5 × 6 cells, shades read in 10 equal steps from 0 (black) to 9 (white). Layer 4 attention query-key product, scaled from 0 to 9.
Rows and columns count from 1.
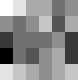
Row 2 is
5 4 5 7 3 6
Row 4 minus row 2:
-5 0 -2 -2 3 -4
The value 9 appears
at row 1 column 1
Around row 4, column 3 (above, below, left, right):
4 6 4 5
